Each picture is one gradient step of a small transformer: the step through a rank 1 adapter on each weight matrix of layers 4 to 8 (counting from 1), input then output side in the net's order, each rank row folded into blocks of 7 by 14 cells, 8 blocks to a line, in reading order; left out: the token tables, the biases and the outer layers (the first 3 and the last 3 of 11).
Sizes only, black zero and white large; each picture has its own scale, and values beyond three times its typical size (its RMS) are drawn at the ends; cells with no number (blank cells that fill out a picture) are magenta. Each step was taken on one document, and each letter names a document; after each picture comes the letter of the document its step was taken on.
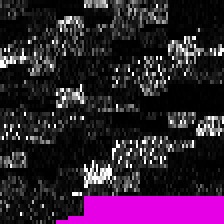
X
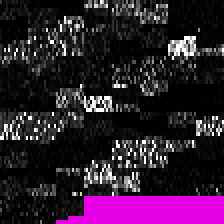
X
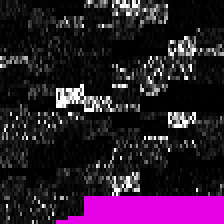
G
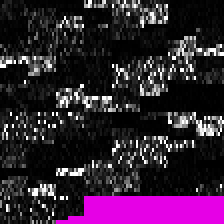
G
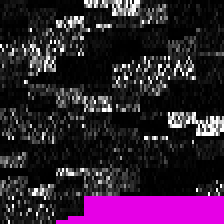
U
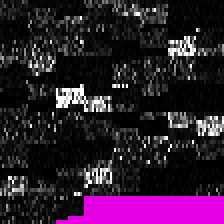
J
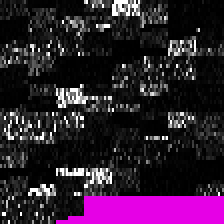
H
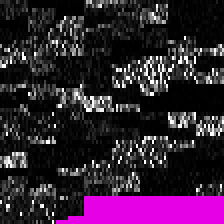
X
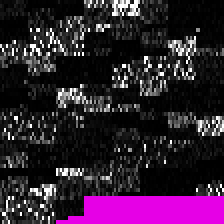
U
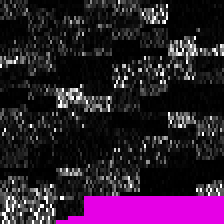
H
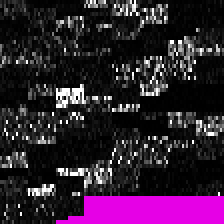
J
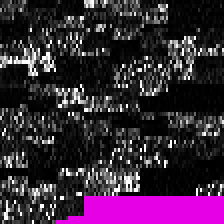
J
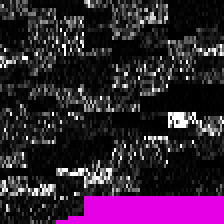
G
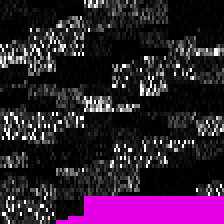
U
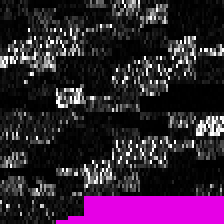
X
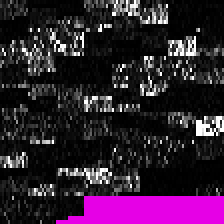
U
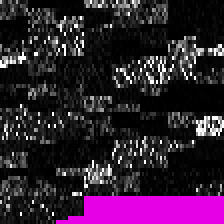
X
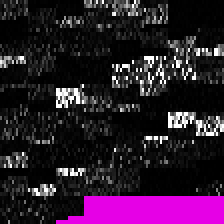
U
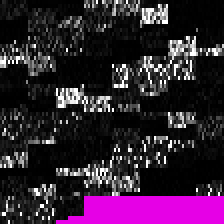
H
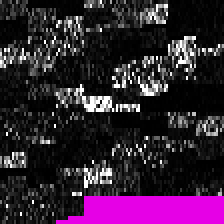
X
